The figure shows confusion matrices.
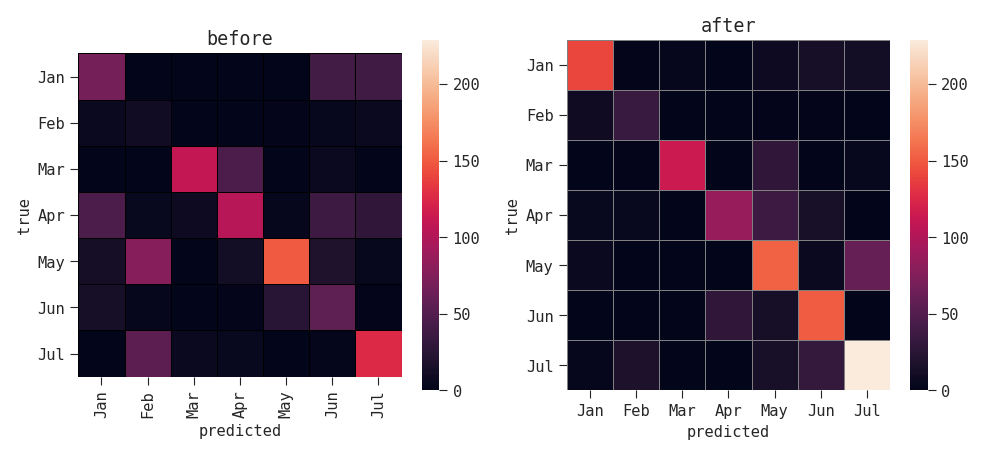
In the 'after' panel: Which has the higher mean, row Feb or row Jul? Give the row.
Jul
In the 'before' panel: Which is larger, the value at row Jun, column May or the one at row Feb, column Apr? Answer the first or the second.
the first
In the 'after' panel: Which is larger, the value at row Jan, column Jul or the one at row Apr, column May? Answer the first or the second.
the second
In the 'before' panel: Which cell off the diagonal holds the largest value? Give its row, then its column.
May, Feb
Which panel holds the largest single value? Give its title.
after
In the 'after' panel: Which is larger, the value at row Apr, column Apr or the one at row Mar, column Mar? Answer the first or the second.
the second
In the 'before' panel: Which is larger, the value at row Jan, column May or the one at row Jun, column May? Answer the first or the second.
the second
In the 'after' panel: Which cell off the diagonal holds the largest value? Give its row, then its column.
May, Jul
